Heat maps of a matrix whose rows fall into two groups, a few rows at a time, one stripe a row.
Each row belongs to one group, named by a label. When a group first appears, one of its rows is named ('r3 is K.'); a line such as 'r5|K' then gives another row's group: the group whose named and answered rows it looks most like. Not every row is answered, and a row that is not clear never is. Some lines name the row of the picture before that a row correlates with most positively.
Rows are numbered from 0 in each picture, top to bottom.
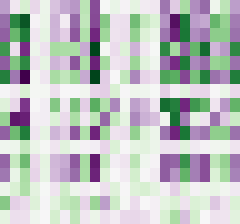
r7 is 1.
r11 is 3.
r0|3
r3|1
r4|3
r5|1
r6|3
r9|3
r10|3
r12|3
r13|3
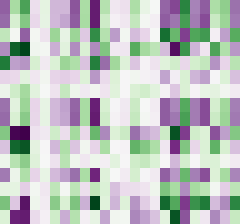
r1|3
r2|1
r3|3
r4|1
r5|3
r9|1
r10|3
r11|3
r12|3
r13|1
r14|1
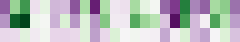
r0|3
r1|3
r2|3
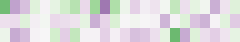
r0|1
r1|3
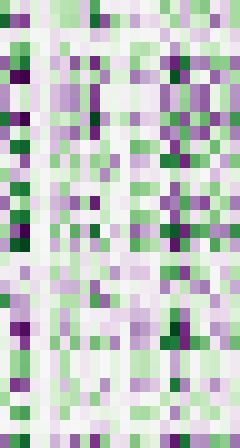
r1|1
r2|3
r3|3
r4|3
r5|1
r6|3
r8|1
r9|3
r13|3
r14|3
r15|3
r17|3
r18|1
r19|1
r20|3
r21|1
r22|1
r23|1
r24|1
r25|3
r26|3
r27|1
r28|1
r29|3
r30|3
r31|3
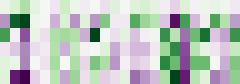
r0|3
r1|3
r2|1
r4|1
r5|1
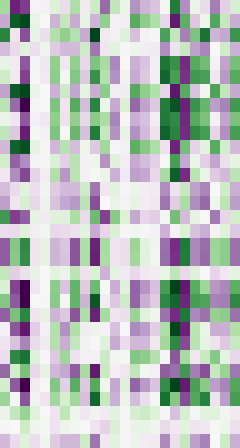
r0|1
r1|3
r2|1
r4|1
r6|3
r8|1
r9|1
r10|3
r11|1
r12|1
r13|3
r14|3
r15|1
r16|3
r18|3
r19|1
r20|1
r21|1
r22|3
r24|1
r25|3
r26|3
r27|1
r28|1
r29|3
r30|3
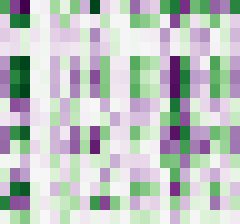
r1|3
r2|3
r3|3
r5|3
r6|3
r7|1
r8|1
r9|3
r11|1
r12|1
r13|3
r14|1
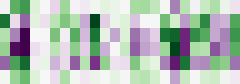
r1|1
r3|1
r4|3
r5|3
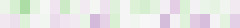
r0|3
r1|3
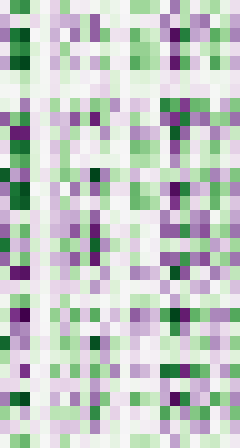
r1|3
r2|3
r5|3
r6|3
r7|1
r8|3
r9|1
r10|3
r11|3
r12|1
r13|3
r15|3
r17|1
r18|3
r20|3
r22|1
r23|1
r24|1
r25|1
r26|1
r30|3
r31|3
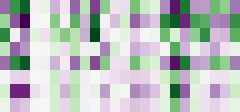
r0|3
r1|1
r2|1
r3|1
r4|3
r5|1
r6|1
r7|1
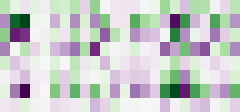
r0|1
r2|1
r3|3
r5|1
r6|1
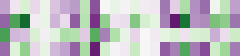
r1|3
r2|1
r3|3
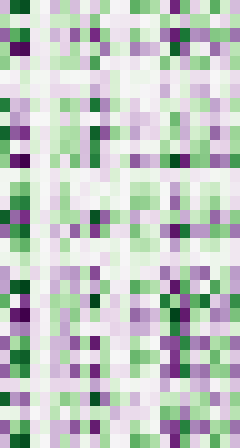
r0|3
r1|1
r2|3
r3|1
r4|1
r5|3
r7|1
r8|1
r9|1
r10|1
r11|1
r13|3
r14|3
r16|3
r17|3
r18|3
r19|3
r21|1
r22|1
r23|1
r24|3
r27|3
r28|1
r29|1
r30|3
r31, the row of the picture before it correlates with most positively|1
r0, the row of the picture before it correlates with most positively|1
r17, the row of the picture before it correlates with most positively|1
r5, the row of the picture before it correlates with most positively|0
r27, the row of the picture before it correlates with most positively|0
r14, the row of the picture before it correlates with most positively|1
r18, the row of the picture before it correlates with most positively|1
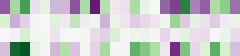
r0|3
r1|1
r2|3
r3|3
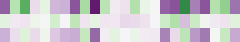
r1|1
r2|3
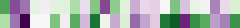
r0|1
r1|1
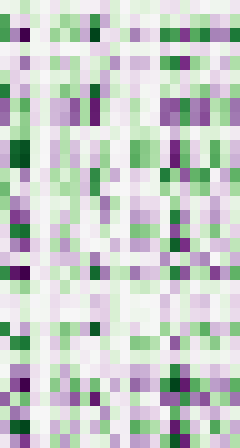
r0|3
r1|1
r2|1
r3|3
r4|1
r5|1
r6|1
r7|3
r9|3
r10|3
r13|1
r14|1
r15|1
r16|3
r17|1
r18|3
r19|1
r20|3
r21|3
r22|3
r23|1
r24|3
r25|3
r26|1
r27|1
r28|3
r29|1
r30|3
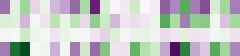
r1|1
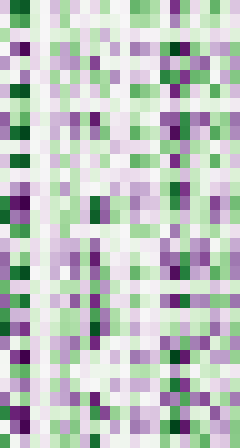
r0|3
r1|3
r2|1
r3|1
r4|3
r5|1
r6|3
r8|3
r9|3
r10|1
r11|3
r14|1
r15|1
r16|3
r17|3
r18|3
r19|3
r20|1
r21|3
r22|1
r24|3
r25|1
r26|3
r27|1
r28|3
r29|1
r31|1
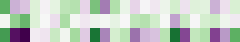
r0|1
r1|3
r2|1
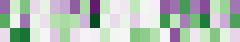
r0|3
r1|1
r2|3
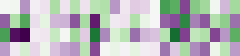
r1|3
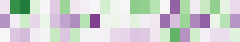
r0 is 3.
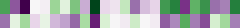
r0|1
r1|3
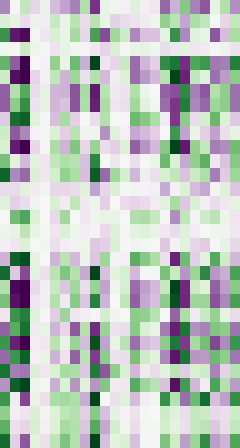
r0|3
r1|1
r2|1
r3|3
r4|1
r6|3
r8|3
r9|1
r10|1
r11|1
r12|1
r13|3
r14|1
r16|3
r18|3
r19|1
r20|1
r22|3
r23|3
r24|1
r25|3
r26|1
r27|3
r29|1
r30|1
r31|1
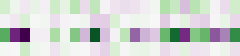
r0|1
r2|1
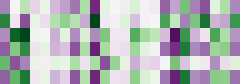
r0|3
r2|3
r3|3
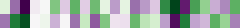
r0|1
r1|3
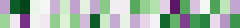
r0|3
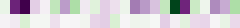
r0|1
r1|3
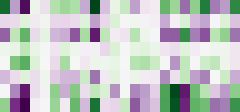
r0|1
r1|3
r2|3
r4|3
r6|1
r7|1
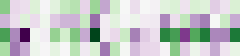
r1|3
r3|1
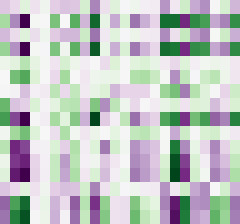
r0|3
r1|1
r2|3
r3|1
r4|3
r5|3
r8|1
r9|3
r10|1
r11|1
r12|1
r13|3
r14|3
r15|3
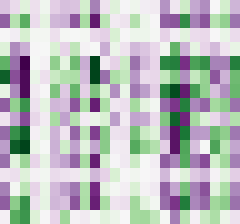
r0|3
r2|3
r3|1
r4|1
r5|1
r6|1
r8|1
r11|3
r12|3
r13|3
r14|3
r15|3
